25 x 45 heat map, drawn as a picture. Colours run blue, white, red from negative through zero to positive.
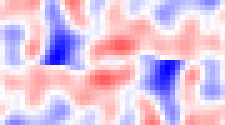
Grain: blotchy. Lone odd cells: none. Symmetry: a half turn. Ninth with the highest average: centre. Seam: none. Slope: none.
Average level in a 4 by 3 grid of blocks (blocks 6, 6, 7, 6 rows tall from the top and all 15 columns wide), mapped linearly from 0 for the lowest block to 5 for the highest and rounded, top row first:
3 4 2 | 0 5 5 | 4 5 0 | 2 4 3
